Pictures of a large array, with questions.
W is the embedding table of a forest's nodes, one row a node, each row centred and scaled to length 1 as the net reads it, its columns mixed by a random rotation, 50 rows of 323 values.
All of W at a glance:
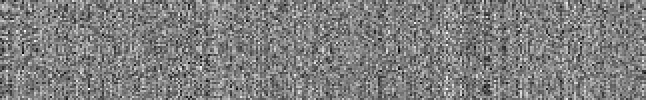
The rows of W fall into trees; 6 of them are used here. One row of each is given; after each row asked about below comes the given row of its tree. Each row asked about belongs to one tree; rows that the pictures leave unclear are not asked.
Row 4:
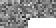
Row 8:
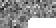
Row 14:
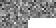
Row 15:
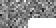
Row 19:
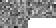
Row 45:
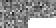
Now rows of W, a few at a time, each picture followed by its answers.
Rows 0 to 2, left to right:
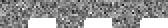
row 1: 14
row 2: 4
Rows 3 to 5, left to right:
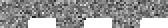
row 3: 4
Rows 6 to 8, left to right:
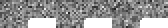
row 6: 45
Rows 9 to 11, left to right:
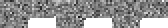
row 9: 45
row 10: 4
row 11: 14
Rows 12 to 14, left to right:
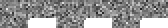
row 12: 45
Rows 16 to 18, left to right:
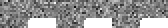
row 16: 15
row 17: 45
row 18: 4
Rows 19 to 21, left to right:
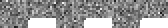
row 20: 45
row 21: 14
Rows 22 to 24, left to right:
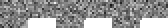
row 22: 15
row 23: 14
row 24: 14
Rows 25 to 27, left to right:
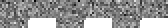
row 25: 14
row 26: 14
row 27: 19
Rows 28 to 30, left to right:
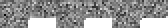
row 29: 45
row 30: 45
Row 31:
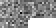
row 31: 4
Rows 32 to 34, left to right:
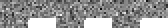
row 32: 45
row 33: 14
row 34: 14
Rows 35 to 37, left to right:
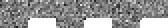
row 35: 19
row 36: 4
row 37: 8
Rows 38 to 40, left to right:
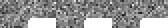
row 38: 8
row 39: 19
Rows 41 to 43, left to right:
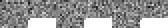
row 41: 19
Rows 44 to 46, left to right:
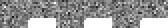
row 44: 15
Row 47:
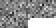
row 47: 45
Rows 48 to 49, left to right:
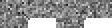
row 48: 19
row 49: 4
